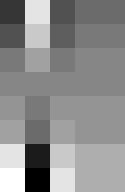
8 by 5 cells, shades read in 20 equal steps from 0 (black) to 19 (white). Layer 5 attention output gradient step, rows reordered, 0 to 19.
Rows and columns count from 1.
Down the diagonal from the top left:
4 15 9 10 11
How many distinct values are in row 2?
4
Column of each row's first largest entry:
2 2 2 1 1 1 1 1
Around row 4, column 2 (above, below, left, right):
12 9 10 10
